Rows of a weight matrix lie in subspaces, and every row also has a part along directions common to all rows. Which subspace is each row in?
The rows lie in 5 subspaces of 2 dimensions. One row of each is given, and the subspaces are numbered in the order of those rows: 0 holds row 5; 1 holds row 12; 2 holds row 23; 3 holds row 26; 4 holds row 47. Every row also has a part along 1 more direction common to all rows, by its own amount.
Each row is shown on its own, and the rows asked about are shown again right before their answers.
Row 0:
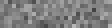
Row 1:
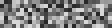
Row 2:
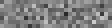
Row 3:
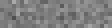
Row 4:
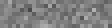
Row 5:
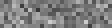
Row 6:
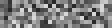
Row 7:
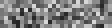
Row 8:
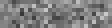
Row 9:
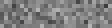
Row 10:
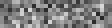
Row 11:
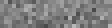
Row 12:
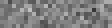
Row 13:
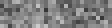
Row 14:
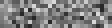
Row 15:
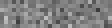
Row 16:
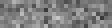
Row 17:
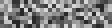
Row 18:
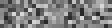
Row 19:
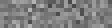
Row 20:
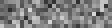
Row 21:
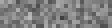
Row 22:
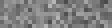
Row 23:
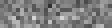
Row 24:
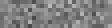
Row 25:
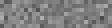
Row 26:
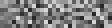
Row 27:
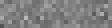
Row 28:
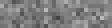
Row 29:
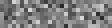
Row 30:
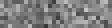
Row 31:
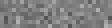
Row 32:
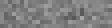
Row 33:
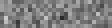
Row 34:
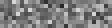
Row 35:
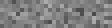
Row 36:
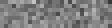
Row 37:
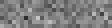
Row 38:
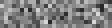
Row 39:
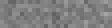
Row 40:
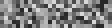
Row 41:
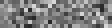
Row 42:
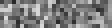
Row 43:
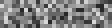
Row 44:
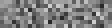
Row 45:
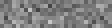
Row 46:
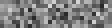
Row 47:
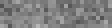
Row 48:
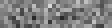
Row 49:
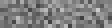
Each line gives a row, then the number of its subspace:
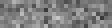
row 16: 4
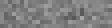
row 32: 2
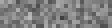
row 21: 3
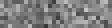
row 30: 4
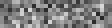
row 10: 4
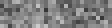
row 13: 4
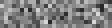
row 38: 1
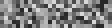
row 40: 4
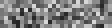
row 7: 2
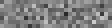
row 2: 0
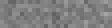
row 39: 4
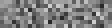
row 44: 3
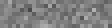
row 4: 1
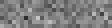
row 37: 0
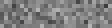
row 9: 0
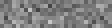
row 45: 0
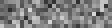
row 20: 0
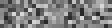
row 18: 2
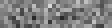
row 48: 2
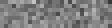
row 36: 1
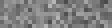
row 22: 4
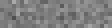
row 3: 2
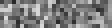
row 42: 3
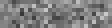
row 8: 4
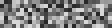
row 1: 0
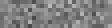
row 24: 1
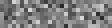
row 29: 2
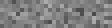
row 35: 2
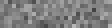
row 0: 1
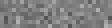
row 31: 3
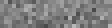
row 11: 1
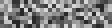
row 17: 0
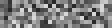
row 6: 1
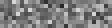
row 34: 2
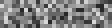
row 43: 1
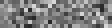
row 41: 3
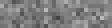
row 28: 4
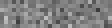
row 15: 3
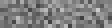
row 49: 3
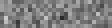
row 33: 3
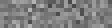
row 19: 1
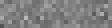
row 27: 0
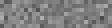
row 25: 0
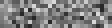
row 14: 3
